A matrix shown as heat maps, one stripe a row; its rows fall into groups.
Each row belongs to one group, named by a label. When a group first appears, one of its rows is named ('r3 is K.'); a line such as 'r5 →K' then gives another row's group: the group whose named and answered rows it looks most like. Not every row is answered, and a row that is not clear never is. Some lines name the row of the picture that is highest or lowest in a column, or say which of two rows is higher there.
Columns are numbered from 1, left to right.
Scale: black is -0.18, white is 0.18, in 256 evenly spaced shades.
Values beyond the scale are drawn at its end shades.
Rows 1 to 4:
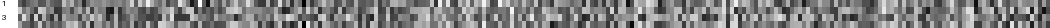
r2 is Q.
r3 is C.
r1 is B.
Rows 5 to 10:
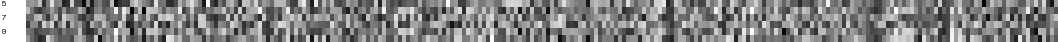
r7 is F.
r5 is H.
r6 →B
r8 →C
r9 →B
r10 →Q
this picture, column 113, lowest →8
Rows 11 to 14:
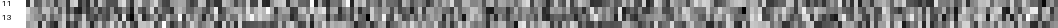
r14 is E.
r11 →C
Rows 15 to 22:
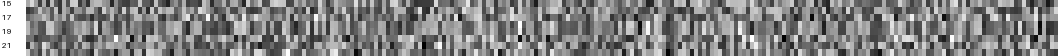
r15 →C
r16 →F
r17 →H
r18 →Q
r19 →Q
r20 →B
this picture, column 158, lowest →16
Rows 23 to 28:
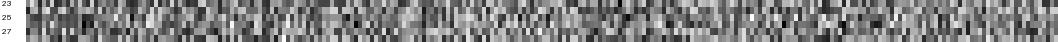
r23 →C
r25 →B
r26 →B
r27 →C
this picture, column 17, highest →23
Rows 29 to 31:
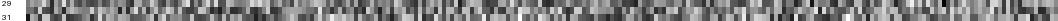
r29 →H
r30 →F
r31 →E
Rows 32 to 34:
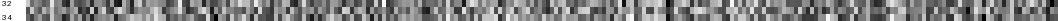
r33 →C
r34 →B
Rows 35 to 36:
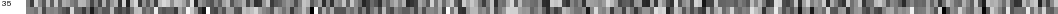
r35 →F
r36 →H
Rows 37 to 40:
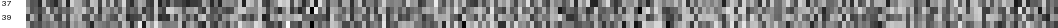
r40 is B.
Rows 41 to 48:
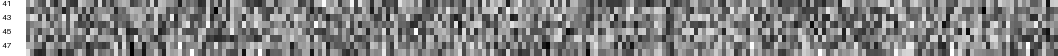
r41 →E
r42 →B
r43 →C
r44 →H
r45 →C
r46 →F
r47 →H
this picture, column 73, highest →44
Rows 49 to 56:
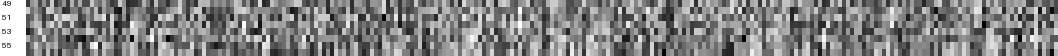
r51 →F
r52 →H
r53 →F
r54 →B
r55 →F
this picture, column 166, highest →50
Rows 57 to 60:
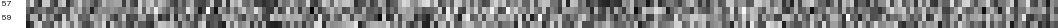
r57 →E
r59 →C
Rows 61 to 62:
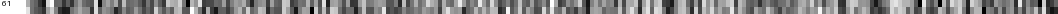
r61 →Q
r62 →Q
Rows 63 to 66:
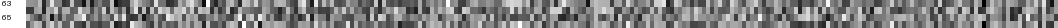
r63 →H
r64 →F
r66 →H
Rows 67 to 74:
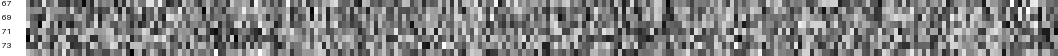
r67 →B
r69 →Q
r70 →Q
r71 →F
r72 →E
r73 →F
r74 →H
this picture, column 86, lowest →68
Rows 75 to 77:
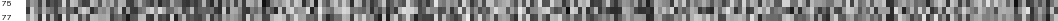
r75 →C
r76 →E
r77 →C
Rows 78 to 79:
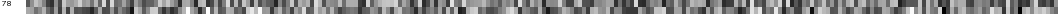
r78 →F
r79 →H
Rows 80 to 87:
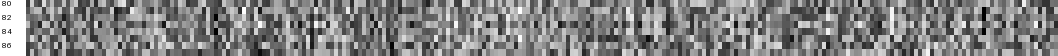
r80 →C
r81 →H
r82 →B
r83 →Q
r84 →B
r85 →E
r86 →F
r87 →E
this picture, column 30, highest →87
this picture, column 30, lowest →83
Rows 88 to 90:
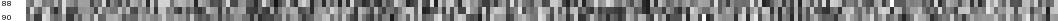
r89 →E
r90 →E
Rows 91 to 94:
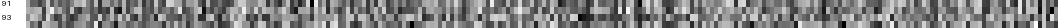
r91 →Q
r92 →H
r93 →E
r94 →Q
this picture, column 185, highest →93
